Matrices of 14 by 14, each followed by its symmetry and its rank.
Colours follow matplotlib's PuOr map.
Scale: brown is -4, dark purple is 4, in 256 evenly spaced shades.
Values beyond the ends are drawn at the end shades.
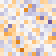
antisymmetric, full rank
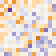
symmetric, full rank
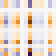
neither, rank one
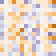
neither, rank three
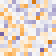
antisymmetric, full rank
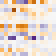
neither, rank three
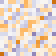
symmetric, full rank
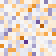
antisymmetric, full rank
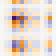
neither, rank one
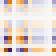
neither, rank one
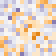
symmetric, full rank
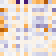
neither, rank three
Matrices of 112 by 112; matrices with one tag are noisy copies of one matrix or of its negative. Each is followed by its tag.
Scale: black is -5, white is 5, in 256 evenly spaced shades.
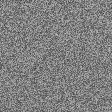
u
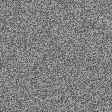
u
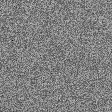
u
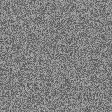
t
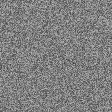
u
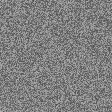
u
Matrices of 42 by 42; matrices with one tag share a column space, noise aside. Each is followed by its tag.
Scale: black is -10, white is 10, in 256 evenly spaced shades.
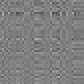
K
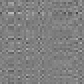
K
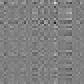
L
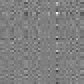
K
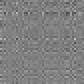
K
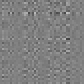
K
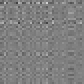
L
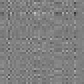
K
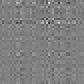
L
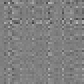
L
